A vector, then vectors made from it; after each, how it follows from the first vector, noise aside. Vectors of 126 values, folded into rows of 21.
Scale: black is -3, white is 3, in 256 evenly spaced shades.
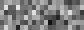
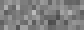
shrunk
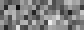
negated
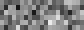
negated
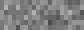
shrunk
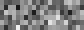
negated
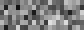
negated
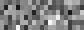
negated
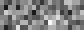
negated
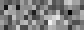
negated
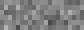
shrunk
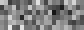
wrapped around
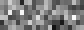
wrapped around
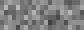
shrunk
